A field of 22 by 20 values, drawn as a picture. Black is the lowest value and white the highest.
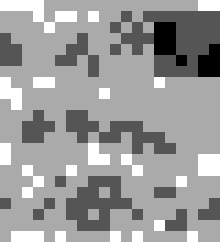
Odd rows or columns: none. Ninth with the lowest average: top right. Stripes: horizontal, repeating 3 times. Calmest part: middle right. Odd patch: lower, in the top right. Mirror symmetry: none.
